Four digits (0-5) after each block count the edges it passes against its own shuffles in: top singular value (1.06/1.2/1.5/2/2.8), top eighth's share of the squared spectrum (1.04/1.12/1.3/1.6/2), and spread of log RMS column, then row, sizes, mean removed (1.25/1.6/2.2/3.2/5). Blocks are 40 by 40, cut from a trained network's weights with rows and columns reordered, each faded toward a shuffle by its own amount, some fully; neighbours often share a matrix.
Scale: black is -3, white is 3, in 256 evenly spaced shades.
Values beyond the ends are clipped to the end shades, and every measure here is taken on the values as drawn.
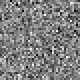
1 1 0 1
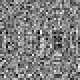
3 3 1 2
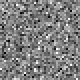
2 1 0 0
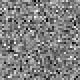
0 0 0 0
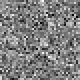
3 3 0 1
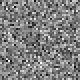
0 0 0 0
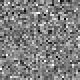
1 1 0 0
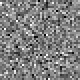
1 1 0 0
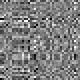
4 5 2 3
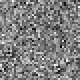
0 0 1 0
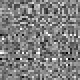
3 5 0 3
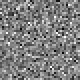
0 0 0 0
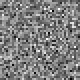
0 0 0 0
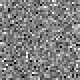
1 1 0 0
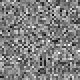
3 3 0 1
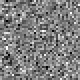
2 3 0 0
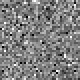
2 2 0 1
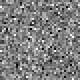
0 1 0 0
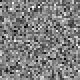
2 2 0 0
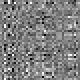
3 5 3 2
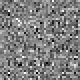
3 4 1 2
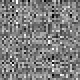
4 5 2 2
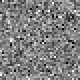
1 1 0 0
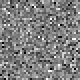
1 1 0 1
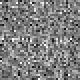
2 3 0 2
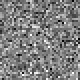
2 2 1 0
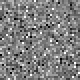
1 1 0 0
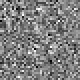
3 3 2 1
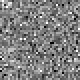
2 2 0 0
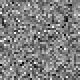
1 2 0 1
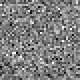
0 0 0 0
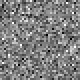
0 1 0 0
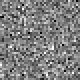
1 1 0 0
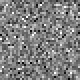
0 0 0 0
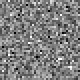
0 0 0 0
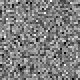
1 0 0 0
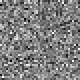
2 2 0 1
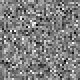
2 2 0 0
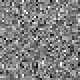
2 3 1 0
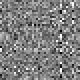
3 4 2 1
